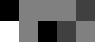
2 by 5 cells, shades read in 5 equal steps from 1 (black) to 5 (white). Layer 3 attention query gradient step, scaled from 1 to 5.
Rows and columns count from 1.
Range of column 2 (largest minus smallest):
0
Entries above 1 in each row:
4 4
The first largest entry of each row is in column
2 1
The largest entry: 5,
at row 2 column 1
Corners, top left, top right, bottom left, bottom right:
1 2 5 3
